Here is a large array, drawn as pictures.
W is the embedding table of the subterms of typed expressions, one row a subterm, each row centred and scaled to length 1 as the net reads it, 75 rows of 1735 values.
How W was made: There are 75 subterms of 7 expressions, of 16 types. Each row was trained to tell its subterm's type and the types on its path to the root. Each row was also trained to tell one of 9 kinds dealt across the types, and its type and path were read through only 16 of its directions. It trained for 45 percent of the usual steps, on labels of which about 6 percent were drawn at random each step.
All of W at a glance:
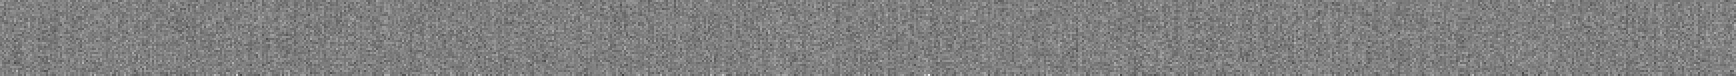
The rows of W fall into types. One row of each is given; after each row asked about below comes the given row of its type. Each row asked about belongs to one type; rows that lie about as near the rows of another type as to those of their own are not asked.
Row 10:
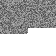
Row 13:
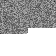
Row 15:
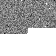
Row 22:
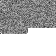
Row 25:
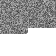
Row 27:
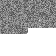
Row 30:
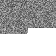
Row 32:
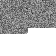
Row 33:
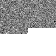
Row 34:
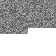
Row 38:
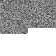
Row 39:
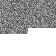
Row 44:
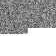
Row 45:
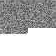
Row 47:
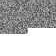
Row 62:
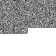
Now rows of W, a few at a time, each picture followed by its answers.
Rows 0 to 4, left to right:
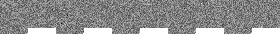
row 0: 47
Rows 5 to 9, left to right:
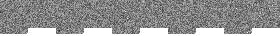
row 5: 34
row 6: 33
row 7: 10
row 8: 22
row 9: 62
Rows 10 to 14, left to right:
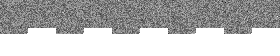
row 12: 10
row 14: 62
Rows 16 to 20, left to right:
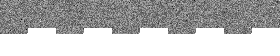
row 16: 10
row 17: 33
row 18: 25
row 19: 47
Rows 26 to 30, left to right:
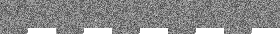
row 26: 27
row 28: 45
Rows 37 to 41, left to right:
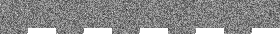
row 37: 39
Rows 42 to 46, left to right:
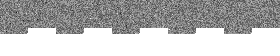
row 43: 25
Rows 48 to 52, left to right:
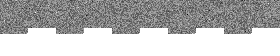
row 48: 33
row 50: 47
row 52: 32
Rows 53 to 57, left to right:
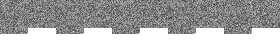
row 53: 62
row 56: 47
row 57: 39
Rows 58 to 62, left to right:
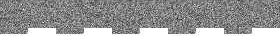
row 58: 22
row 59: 27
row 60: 39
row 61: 38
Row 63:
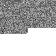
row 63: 22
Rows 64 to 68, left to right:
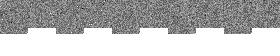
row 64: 45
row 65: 62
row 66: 39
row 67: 13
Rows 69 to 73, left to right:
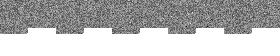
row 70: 30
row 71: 22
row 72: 10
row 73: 27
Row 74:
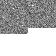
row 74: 27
